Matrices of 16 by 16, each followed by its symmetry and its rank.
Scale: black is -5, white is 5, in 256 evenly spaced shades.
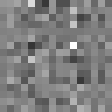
neither, rank three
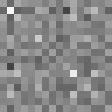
symmetric, rank three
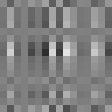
neither, rank one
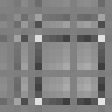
symmetric, rank one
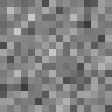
symmetric, full rank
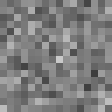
neither, full rank
